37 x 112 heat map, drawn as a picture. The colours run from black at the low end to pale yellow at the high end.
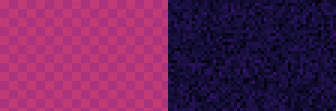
The table splits into one row of 2 panels. Panel 1,1: middling, checkered, faint in contrast. Panel 1,2: very low, fine-grained, faint in contrast.
